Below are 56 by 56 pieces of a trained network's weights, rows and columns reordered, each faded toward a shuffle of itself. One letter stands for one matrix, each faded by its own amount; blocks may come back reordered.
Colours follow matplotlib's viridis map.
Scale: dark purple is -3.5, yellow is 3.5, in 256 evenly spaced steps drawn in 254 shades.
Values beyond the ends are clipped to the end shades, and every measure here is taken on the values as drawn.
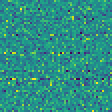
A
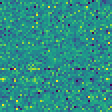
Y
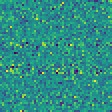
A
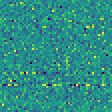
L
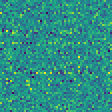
A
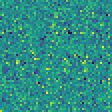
L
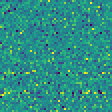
Y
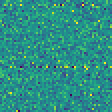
L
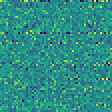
A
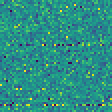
L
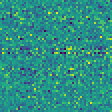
A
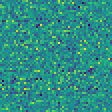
A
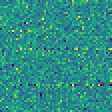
L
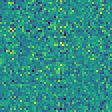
A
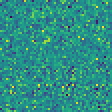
A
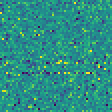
Y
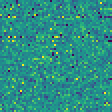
Y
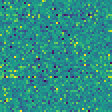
Y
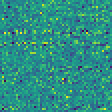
A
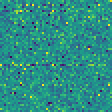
Y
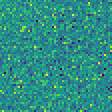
L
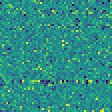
Y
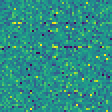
Y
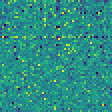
Y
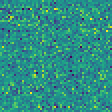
A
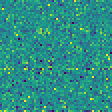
Y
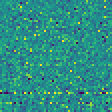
L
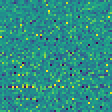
Y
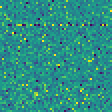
Y
